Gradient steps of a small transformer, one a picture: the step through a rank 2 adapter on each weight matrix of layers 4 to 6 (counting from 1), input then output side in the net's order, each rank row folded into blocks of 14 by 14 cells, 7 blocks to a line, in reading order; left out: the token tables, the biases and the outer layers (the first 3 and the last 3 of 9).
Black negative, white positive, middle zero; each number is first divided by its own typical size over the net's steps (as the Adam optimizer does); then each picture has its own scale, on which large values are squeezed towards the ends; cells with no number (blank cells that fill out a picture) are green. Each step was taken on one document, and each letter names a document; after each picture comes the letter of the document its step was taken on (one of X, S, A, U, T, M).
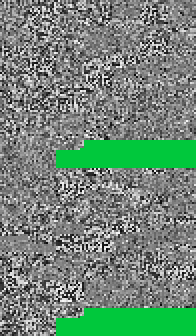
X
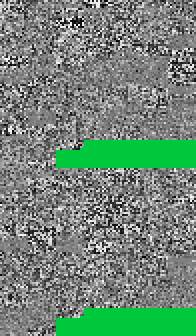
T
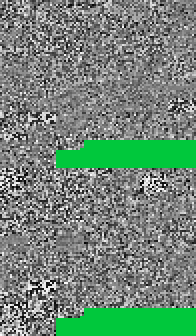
T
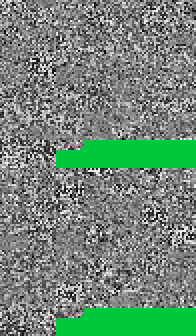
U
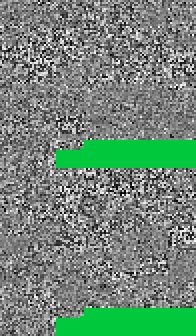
U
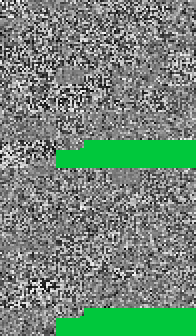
X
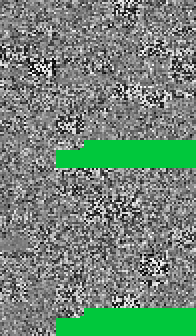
T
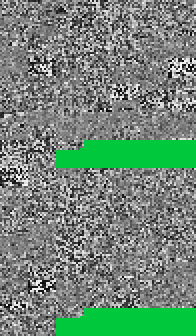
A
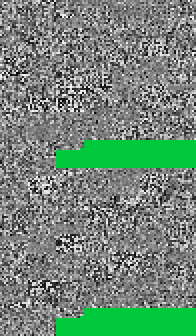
X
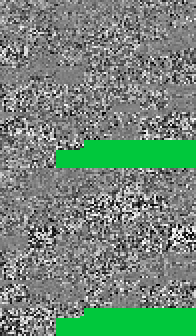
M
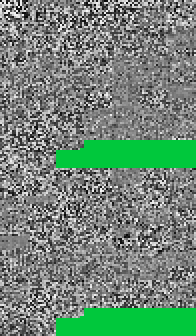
A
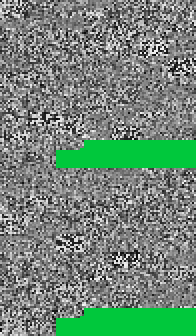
X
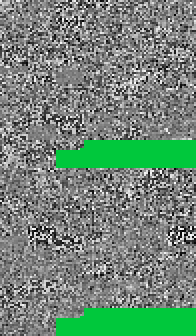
U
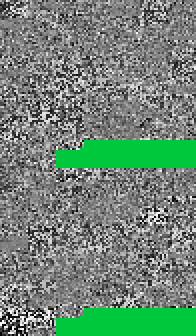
T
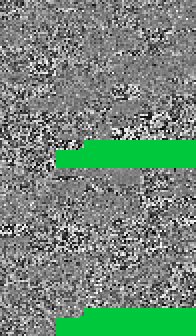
M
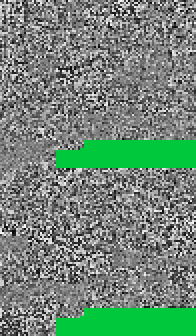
A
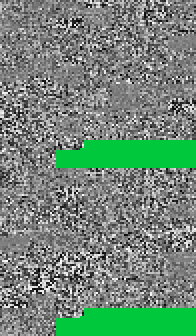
T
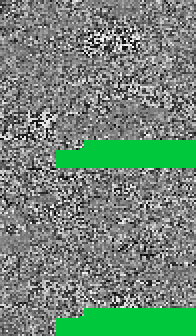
A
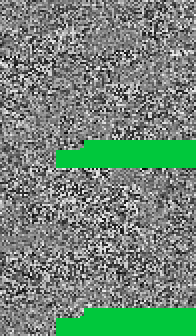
A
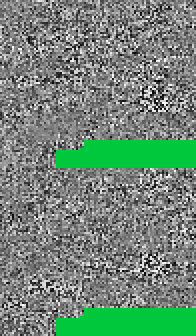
U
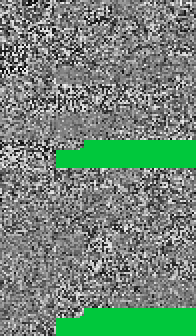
X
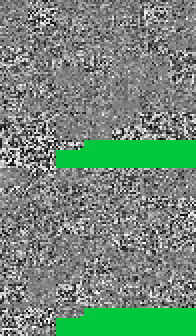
M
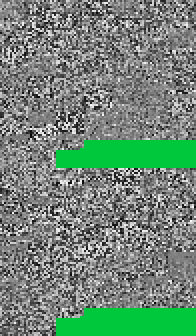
A
